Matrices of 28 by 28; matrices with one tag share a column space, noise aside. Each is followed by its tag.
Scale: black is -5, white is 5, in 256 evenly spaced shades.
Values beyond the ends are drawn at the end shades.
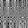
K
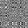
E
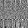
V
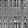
K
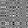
E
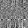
V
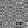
E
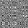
E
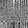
K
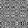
E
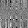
V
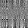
V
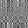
K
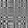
K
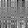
K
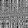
K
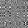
E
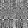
V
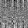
K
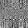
V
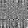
V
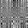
K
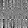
V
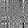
K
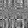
V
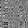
E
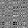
E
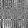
V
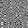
E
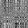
K
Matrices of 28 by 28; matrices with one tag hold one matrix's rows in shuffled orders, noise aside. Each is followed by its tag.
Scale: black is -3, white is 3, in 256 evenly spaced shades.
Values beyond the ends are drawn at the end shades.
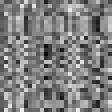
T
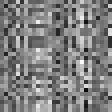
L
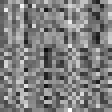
T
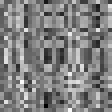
T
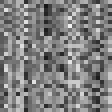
T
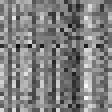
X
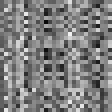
T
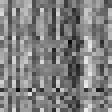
X
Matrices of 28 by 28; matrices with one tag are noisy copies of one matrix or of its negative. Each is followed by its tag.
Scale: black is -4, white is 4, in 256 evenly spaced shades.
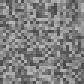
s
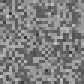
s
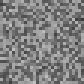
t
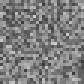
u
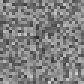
t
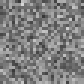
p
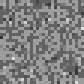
p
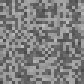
s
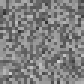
p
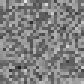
p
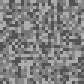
u
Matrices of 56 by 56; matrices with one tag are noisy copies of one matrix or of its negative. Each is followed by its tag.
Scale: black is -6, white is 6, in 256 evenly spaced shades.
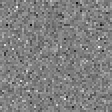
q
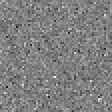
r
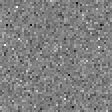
q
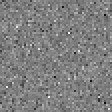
r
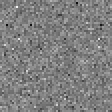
q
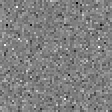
q
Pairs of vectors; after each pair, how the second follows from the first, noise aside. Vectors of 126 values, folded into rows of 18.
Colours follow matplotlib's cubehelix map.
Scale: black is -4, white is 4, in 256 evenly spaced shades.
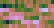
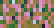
shuffled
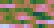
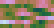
wrapped around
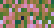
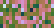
reversed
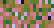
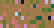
partly zeroed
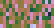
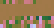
partly zeroed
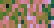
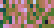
reversed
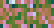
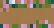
partly zeroed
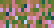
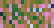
shuffled
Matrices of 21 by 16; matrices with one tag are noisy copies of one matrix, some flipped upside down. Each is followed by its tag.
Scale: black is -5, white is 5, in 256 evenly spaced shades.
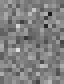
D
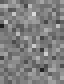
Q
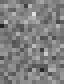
Q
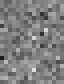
Q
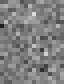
Q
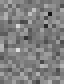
D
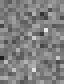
Q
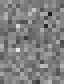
D
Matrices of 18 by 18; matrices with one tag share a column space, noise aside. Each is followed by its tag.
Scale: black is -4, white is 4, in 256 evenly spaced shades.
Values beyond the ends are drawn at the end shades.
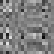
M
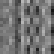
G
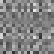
M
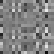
M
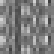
G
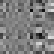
M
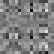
M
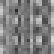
G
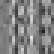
G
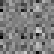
M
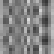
G
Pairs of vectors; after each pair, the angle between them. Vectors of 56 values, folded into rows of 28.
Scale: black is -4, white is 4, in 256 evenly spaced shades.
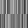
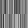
orthogonal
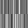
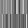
partly opposed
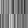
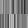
nearly parallel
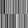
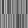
partly opposed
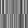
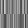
nearly parallel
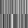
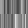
partly opposed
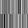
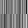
partly aligned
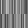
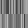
nearly opposite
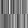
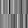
nearly opposite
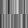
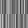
partly opposed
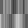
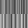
partly aligned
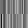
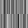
partly aligned
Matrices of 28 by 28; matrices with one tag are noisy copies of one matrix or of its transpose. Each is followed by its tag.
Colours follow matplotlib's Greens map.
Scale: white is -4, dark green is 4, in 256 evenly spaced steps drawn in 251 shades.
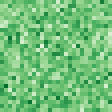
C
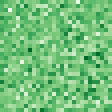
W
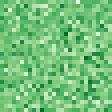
W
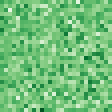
W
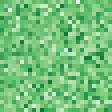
W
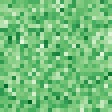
C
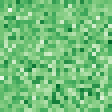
W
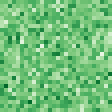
C
